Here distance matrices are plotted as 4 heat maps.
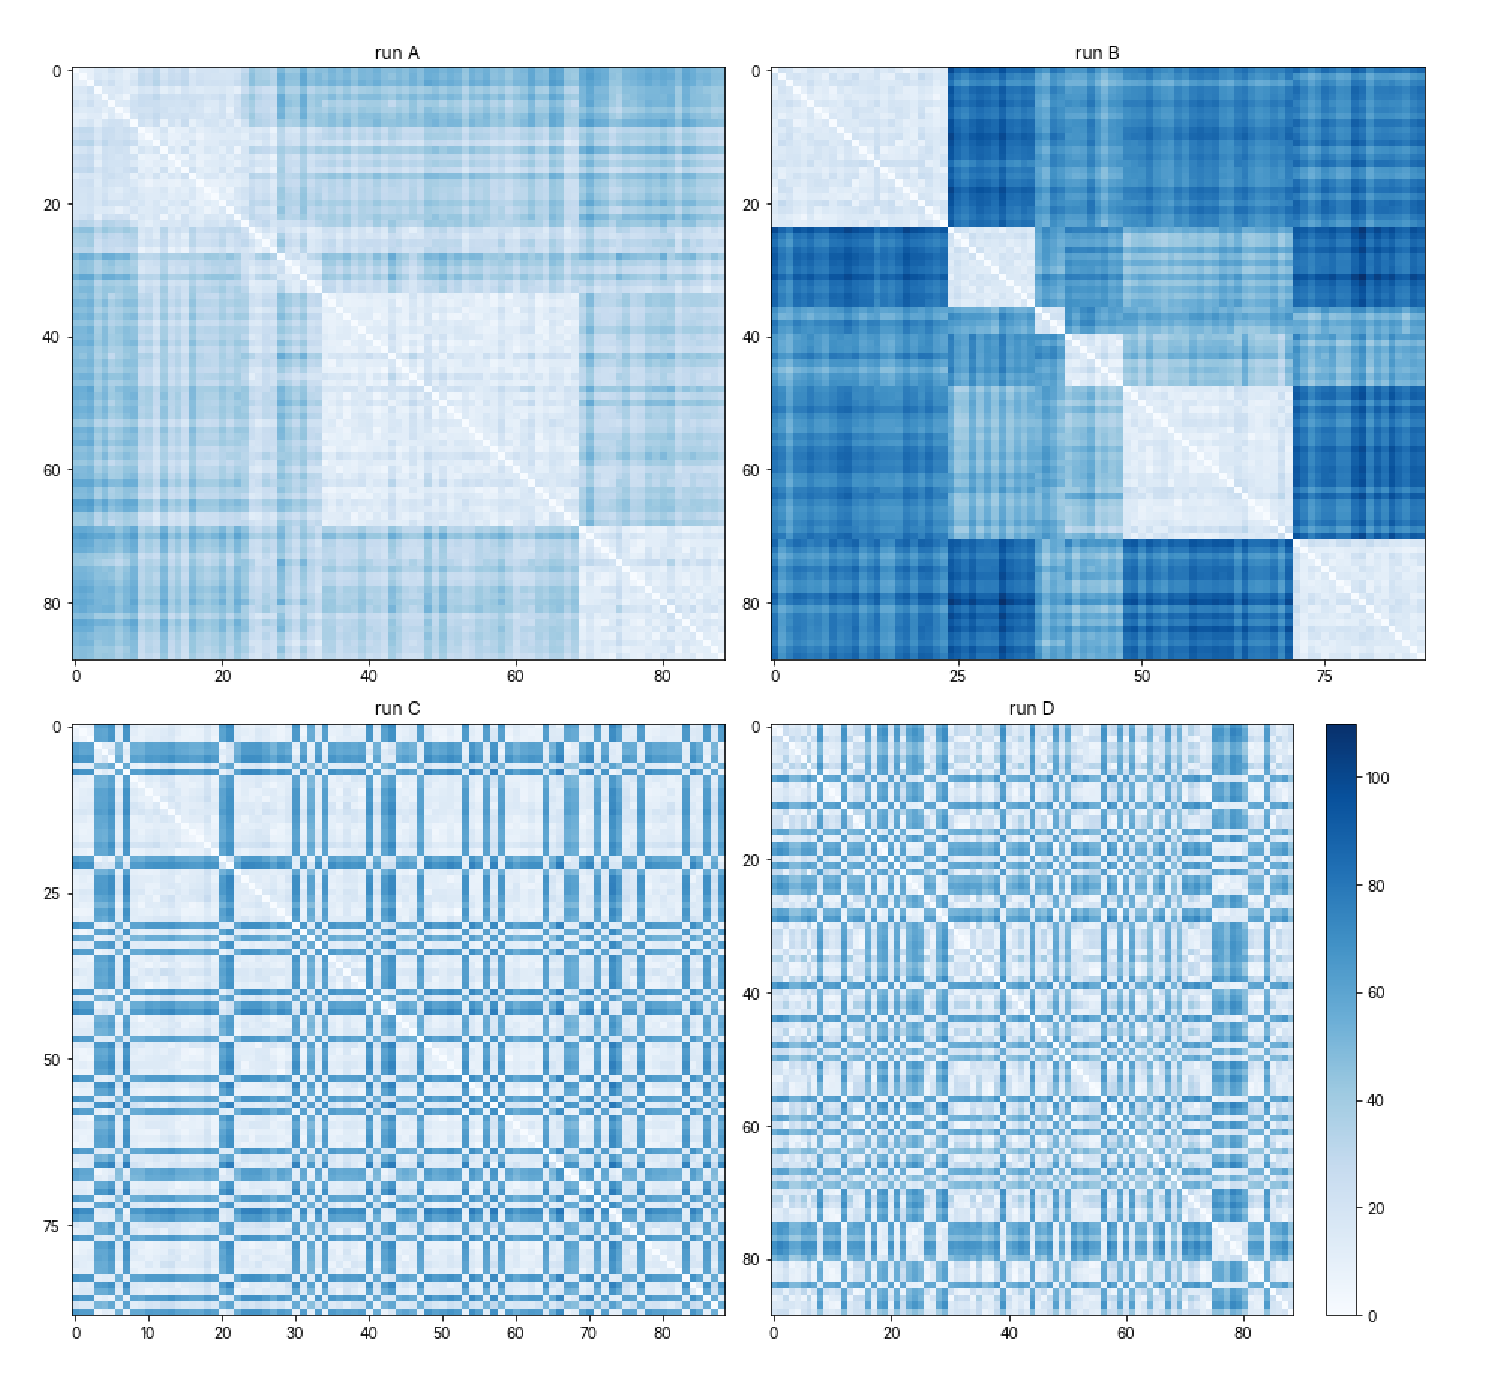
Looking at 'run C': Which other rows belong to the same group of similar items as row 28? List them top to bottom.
0, 1, 2, 6, 8, 9, 10, 11, 12, 13, 14, 15, 16, 17, 18, 19, 22, 23, 24, 25, 26, 27, 29, 31, 33, 35, 36, 37, 38, 39, 41, 44, 45, 46, 48, 49, 50, 51, 52, 54, 55, 57, 59, 60, 61, 62, 63, 65, 66, 69, 70, 72, 75, 76, 78, 79, 80, 81, 82, 84, 85, 87
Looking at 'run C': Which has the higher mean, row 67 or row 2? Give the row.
67
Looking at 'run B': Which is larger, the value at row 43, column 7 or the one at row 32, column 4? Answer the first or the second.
the second
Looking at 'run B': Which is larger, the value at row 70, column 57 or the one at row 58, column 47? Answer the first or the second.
the second
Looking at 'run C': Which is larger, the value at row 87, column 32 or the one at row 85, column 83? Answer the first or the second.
the second
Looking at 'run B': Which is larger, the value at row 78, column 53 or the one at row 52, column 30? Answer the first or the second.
the first
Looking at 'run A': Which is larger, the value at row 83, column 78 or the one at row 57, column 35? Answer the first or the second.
the first
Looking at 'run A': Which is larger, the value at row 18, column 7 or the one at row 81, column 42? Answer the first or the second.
the second
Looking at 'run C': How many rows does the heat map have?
89
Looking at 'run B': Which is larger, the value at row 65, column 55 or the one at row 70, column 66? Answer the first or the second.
the second
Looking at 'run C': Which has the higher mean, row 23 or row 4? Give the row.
4
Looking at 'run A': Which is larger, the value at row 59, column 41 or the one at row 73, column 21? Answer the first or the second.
the second
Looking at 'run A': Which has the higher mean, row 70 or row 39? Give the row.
70
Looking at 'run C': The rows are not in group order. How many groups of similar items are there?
2
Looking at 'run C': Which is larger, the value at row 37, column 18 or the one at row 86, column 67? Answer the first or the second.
the first
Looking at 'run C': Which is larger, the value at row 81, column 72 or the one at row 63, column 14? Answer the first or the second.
the first
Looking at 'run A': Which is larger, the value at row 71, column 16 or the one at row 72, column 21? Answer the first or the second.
the first
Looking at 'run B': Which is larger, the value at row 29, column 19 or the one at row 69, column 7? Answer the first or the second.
the first
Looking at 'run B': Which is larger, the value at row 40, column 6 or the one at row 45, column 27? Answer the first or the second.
the second
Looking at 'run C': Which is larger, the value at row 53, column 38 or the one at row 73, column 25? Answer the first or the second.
the second
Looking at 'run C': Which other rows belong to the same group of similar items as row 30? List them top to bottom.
3, 4, 5, 7, 20, 21, 32, 34, 40, 42, 43, 47, 53, 56, 58, 64, 67, 68, 71, 73, 74, 77, 83, 86, 88
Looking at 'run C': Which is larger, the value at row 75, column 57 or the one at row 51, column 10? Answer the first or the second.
the first
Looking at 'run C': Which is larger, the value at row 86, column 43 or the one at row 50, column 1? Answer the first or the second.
the first
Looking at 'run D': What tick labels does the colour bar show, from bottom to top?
0, 20, 40, 60, 80, 100
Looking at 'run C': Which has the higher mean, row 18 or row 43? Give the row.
43
